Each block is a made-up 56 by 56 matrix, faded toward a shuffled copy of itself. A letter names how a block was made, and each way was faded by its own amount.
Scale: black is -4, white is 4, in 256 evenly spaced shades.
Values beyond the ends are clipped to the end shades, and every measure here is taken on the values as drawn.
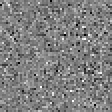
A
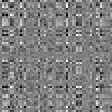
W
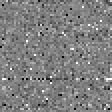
A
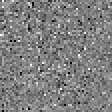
A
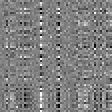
W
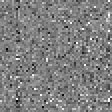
A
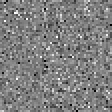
A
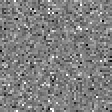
A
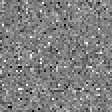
A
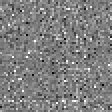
A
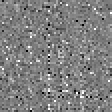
A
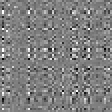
W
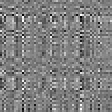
W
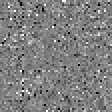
A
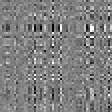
W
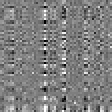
W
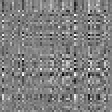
W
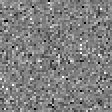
A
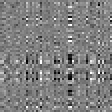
W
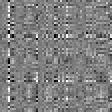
W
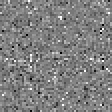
A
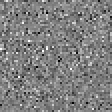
A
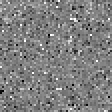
A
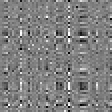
W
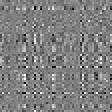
W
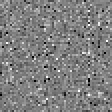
A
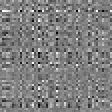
W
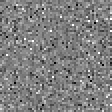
A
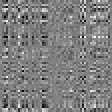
W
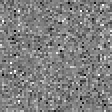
A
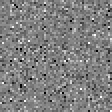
A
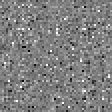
A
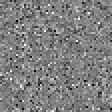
A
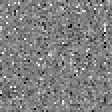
A
